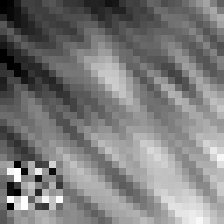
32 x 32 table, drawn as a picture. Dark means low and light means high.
The grain runs diagonally down to the right. In the bottom left lies a patch that is rougher than the rest. There is an overall slope up to the bottom right. Values change most from cell to cell in the bottom left.
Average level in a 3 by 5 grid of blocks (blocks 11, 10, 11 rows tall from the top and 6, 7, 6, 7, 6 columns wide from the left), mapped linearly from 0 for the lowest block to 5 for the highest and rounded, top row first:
02223
22434
34455
